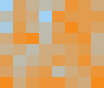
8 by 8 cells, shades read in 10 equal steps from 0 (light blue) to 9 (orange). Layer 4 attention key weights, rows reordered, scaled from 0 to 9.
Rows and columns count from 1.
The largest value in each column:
9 8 9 8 8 9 8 9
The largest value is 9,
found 4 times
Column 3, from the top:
4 5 4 9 3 4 6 7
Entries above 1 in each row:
7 7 7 8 8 8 8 8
